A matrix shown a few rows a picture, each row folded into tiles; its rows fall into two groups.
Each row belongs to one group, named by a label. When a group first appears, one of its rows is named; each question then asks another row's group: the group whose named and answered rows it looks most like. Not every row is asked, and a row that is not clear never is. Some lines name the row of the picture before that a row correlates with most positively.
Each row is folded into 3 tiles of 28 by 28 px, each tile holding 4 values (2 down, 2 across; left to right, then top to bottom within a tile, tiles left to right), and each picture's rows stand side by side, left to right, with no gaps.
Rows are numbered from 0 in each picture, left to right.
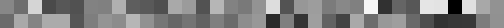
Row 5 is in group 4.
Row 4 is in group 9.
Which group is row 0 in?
9
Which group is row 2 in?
4
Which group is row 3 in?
4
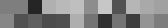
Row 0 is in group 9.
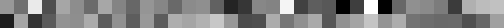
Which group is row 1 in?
4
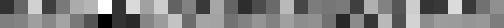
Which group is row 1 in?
4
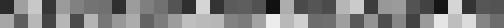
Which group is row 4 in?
4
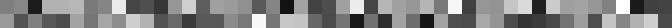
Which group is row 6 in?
4
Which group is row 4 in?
4
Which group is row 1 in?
9
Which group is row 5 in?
9
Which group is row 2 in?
4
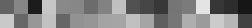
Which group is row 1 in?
9
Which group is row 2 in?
9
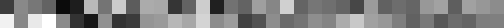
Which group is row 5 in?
4
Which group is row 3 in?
9
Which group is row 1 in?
9
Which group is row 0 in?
9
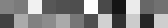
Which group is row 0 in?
9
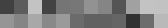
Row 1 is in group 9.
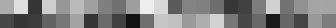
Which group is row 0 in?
4
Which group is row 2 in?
9
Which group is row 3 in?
4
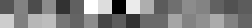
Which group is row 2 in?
9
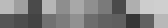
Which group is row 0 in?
4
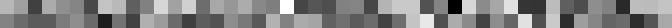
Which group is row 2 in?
4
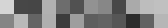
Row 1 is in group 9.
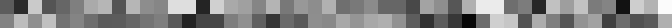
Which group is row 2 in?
4
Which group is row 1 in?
4
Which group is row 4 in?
9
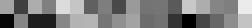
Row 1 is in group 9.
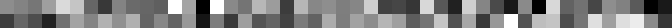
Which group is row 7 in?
9
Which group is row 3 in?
4
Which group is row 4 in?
9
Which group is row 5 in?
4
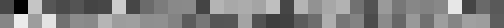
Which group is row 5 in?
9
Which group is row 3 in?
4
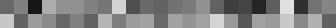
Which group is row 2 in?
9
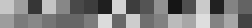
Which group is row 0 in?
4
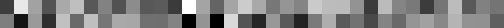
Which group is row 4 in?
4
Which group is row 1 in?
9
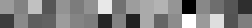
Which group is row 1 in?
4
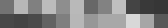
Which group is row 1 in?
9
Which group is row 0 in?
4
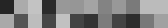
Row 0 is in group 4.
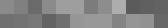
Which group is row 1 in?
9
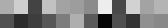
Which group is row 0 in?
4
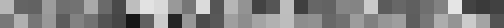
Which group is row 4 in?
9
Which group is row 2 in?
9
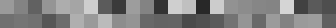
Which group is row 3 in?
9
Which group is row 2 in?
4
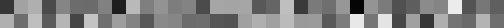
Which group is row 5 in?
9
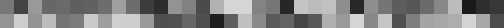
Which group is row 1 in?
9
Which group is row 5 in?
9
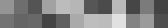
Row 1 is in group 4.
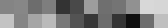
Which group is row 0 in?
9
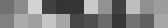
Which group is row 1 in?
4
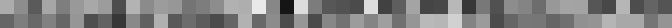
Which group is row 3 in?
4
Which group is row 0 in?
4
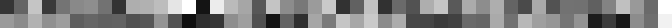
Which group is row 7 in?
4
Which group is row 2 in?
4
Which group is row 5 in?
4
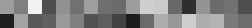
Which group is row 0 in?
9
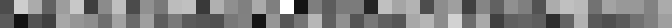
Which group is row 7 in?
4
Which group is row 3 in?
9
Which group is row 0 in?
4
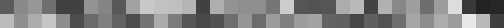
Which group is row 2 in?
4
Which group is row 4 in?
4
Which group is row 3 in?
9
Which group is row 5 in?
9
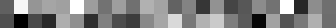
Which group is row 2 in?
9
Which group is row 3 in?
9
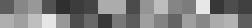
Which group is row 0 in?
9
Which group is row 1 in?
4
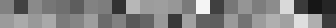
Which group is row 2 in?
9
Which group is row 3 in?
9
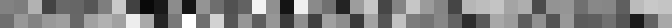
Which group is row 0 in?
9
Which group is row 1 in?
9
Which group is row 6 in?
4
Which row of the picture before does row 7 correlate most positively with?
1
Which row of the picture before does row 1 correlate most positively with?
3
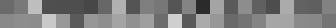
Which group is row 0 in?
9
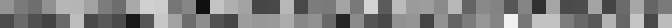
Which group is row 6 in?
9
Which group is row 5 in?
9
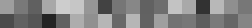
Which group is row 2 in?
4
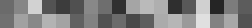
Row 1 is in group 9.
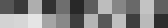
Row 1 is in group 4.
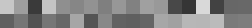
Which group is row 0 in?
4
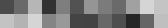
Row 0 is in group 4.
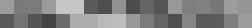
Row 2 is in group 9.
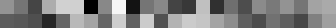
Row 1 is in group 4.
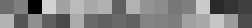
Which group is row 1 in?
4
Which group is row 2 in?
9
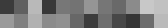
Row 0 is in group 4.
